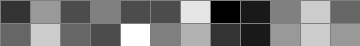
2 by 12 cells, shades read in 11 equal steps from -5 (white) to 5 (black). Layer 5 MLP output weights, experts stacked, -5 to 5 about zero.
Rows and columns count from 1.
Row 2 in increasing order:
-5 -3 -3 -2 -1 -1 0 1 1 2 3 4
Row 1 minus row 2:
2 2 1 -2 7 2 -2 2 0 1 0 2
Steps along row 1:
down up down up same down up down down down up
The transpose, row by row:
3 1 / -1 -3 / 2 1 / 0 2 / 2 -5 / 2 0 / -4 -2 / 5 3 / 4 4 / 0 -1 / -3 -3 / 1 -1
